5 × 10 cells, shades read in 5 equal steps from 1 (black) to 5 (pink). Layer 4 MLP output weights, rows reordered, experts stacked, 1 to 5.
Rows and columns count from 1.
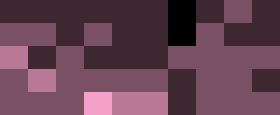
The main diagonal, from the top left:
2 3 3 3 4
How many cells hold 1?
2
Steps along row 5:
same same up down same down up same same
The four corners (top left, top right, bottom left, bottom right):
2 2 3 3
